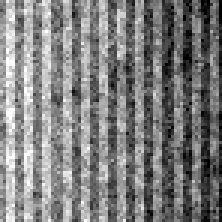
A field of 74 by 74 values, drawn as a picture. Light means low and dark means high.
Stripes running up and down repeat 12 times from left to right. The grain runs up and down. Values rise toward the right. On average the colour sits 50% of the way up the scale.
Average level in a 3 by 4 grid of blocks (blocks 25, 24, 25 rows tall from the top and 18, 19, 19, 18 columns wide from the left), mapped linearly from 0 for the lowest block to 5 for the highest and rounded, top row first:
0235
0234
0235
